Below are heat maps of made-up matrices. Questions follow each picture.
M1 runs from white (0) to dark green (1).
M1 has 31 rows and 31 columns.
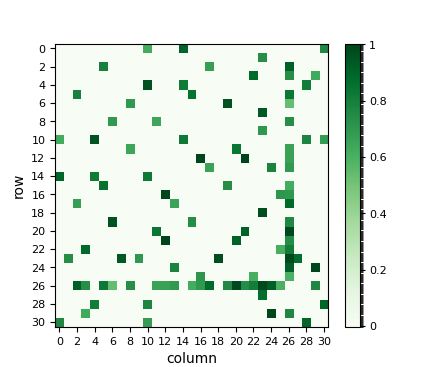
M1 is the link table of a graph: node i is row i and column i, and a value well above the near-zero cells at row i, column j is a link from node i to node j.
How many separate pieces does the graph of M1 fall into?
2
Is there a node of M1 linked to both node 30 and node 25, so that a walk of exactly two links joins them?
no
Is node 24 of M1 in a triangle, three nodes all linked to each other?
yes
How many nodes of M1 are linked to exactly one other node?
5
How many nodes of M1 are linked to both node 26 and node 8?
2
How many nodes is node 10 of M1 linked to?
5
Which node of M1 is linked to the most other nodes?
node 26
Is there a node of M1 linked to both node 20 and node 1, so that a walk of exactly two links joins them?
no
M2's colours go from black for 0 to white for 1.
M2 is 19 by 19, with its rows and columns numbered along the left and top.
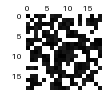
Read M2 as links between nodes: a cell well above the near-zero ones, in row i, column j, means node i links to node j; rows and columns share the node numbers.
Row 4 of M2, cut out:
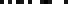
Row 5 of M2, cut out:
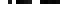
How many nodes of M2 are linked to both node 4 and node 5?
7
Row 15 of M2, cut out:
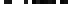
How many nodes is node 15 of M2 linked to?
8
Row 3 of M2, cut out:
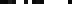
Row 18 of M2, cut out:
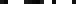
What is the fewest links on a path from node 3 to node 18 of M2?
1
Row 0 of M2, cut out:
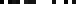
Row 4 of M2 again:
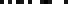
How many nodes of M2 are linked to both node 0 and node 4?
5
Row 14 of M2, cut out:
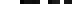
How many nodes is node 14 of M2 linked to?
9
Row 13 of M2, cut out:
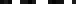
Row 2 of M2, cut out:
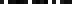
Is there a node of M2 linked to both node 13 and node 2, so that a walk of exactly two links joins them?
no
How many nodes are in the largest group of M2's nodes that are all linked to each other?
5
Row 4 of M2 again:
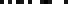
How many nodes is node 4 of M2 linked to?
10
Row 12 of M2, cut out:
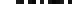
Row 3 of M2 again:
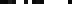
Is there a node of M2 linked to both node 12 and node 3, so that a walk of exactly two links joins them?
yes
